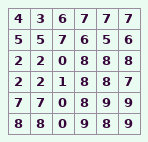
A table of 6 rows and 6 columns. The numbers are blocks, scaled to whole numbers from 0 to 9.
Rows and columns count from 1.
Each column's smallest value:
2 2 0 6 5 6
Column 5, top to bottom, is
7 5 8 8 9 8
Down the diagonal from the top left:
4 5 0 8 9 9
